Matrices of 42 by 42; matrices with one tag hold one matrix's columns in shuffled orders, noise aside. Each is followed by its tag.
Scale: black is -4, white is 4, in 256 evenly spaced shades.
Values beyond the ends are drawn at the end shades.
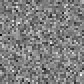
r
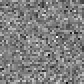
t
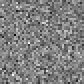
r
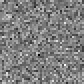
t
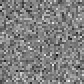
t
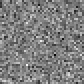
t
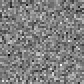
t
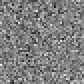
t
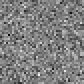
r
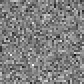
t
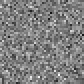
r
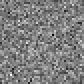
r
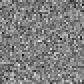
t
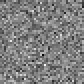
t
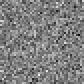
r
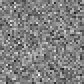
r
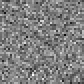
r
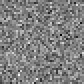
r
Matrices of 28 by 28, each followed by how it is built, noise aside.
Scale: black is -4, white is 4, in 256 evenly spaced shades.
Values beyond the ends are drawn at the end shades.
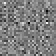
low rank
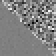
upper triangular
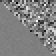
upper triangular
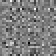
low rank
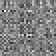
low rank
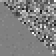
upper triangular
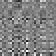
low rank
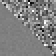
upper triangular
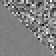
upper triangular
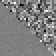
upper triangular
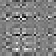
low rank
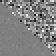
upper triangular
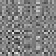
low rank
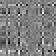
low rank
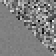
upper triangular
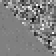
upper triangular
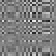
low rank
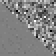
upper triangular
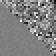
upper triangular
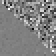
upper triangular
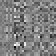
low rank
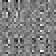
low rank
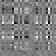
low rank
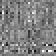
low rank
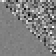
upper triangular
